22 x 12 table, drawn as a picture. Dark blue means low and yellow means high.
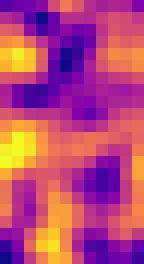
The texture is blotchy. The ninth with the highest average is the middle left. Overall the values sit about 50% of the way up the scale.
